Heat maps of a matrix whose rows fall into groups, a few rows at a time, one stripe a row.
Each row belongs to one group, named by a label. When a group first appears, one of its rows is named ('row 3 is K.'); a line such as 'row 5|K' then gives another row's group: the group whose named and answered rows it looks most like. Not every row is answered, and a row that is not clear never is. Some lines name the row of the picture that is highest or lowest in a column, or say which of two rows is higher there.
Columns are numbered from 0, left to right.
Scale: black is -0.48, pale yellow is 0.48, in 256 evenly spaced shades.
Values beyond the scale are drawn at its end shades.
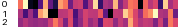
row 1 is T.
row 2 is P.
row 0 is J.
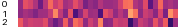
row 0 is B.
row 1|P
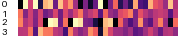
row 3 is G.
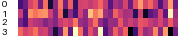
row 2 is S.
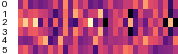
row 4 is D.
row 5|B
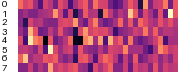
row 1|P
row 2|S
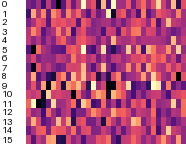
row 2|B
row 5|S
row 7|S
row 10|G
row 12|G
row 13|B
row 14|B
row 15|T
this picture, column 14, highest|10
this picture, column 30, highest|5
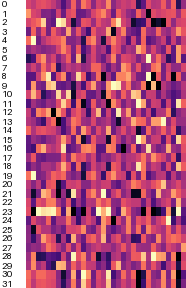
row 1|J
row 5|P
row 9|G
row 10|B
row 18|P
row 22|T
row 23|T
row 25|S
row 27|D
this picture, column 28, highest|24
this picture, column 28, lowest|6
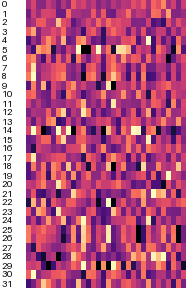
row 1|D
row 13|T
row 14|B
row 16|S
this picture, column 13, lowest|14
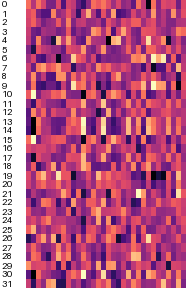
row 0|J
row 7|T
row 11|S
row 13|S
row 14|S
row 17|S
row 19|T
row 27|B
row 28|B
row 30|S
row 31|T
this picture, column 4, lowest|28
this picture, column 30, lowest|9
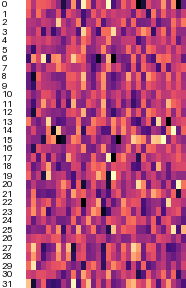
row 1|J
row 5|S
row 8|S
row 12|S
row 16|S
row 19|G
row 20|P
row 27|B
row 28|B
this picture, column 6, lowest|15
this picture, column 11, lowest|22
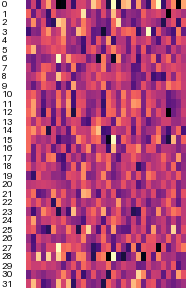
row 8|T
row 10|B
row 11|B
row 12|B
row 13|J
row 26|S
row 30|P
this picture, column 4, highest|28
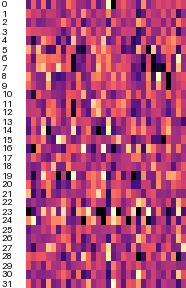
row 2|P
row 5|J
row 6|T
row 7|T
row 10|S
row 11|G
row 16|S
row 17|B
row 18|D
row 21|G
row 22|P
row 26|P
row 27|D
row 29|G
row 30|P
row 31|G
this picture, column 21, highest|23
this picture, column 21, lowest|19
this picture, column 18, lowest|23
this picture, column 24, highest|23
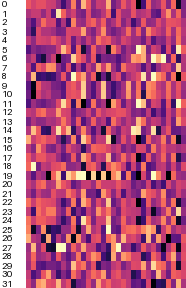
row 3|S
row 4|T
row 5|P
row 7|T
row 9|S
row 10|S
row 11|P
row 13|P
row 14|B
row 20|T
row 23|T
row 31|T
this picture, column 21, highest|14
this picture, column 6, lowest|6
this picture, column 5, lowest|27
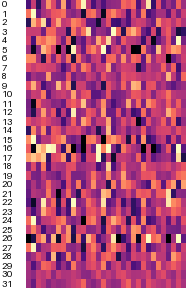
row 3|G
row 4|T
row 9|B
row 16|T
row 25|B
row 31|S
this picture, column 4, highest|16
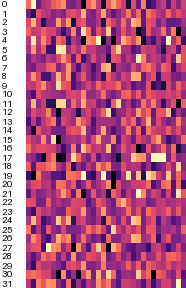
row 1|S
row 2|B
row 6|P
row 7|D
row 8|B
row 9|T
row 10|S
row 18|T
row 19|S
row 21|P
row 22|J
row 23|S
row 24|B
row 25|G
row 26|B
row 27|G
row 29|S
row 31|T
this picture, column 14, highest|4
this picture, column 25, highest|17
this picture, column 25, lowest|30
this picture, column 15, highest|19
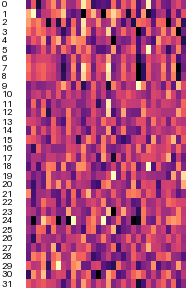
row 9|P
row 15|J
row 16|S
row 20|D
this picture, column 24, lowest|1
